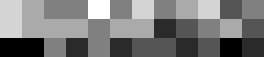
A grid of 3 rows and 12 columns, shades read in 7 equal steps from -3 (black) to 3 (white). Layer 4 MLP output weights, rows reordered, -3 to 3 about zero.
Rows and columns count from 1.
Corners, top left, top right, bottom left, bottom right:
2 0 -3 -2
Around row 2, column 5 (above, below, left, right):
3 0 1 1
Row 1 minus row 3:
5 4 0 2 3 2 3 1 3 3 2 2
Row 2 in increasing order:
-2 -1 -1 0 0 1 1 1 1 1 1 2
